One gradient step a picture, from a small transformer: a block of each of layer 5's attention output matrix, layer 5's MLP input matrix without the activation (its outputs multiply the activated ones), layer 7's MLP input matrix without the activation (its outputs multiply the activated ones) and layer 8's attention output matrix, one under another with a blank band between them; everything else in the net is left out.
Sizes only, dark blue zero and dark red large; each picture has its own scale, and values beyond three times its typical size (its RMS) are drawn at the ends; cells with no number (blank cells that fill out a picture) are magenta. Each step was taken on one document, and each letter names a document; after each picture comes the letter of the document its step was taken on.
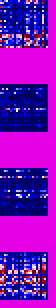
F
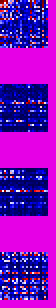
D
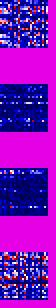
D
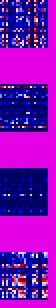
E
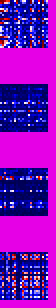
D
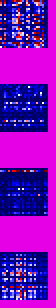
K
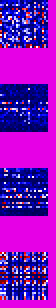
F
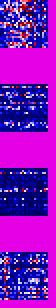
E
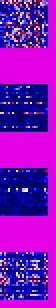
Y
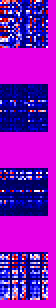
D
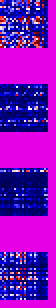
K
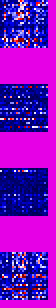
E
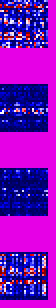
F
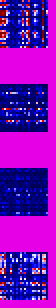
F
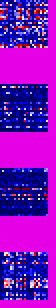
Y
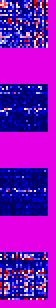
F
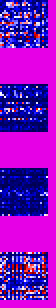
F
